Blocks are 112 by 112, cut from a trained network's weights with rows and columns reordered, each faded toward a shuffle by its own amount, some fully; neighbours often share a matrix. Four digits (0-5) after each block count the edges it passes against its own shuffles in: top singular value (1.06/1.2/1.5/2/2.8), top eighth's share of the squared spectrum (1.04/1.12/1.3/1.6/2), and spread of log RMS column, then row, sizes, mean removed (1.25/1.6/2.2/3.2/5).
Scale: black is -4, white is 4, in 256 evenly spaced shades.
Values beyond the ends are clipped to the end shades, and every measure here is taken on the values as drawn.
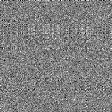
4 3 1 2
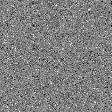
3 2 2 1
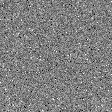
2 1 0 1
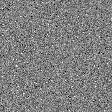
2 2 0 1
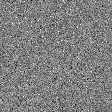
2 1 0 0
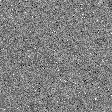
0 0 0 0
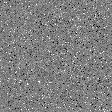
0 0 0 0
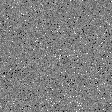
1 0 0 0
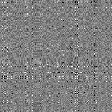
4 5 3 3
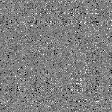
4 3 2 2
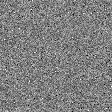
2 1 0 0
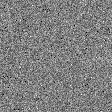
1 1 0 0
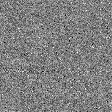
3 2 0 1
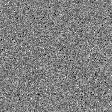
2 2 0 1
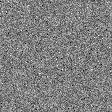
0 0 0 0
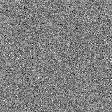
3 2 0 1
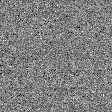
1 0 0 0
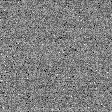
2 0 0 0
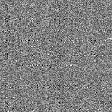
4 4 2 3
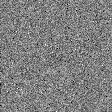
2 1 0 0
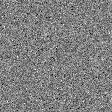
1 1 0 0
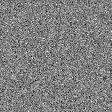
1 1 0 0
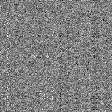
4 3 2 2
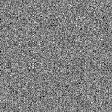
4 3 1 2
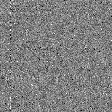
3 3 1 1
